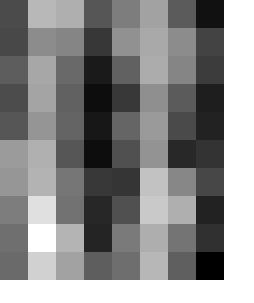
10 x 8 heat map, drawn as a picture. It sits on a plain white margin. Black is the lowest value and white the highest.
The ninth with the highest average is the bottom left. Streaks run downward. Stripes running up and down repeat 2 times from left to right.
